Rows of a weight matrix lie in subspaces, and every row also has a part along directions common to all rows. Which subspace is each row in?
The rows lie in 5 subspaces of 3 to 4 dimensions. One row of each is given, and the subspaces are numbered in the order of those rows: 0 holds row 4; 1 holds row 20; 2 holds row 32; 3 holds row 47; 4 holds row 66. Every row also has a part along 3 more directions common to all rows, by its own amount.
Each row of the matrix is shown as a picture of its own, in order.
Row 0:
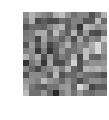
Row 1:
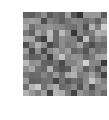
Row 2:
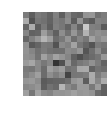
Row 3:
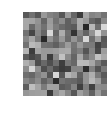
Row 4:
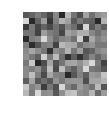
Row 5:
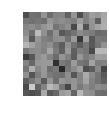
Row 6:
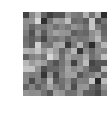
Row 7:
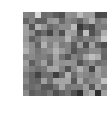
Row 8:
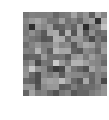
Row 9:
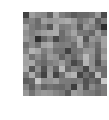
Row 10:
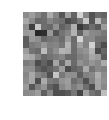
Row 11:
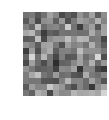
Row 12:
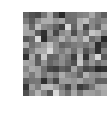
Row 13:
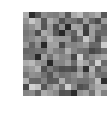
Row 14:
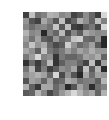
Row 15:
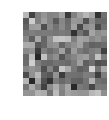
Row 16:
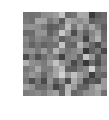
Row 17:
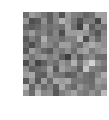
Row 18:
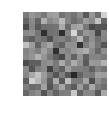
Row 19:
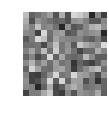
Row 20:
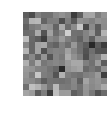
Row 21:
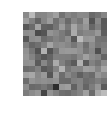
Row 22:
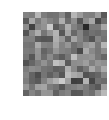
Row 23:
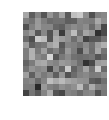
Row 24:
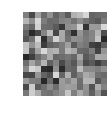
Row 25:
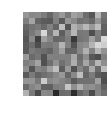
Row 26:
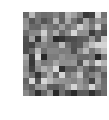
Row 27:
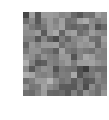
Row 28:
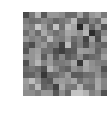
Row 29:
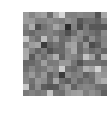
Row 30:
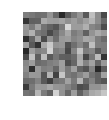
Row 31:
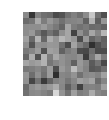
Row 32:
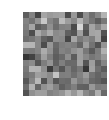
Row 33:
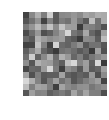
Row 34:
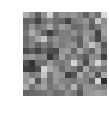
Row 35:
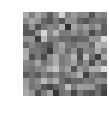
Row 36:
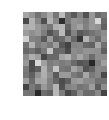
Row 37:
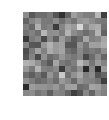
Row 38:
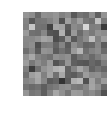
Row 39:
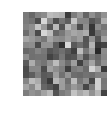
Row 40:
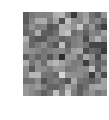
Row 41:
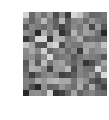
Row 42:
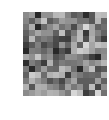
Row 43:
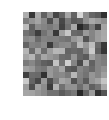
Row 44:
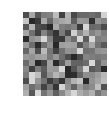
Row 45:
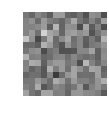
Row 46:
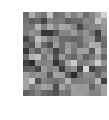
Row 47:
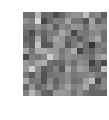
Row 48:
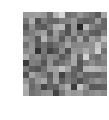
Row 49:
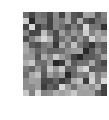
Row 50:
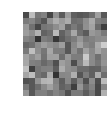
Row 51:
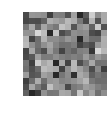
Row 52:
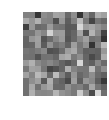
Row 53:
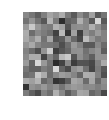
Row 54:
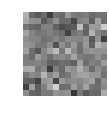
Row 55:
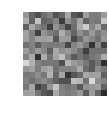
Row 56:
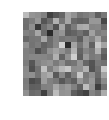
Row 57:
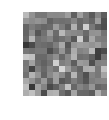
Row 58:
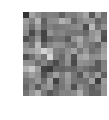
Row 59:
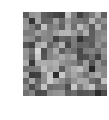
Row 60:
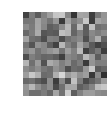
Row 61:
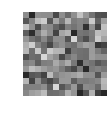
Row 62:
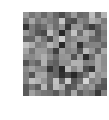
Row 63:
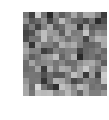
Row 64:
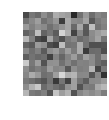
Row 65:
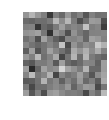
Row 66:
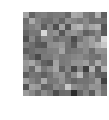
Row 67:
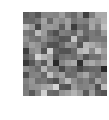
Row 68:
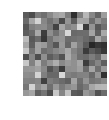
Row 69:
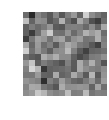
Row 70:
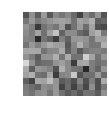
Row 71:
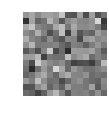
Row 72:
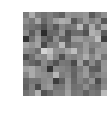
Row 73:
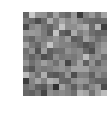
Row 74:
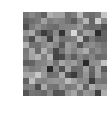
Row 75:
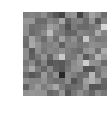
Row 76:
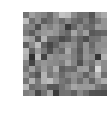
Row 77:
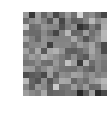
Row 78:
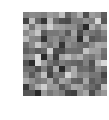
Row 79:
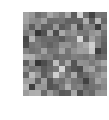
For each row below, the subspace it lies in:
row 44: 0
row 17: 0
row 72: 3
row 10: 2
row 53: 0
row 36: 0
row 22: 0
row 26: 4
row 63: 0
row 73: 2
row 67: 2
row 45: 3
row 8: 0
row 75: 1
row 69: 0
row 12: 4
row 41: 1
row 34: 3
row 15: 4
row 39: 3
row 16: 1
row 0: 4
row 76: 4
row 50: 3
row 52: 2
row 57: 2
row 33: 3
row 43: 2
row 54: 3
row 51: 2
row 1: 1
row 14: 4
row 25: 4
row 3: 1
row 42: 2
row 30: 4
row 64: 1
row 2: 0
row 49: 0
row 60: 1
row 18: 1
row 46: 3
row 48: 4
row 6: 3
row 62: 1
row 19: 1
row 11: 4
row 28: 3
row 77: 2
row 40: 1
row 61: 2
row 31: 4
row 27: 3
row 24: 3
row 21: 2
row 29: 4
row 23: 1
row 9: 3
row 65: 3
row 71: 0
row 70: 3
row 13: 4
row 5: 2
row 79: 2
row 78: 0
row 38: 0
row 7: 2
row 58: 3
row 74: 1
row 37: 4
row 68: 1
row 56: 3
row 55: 0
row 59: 4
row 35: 4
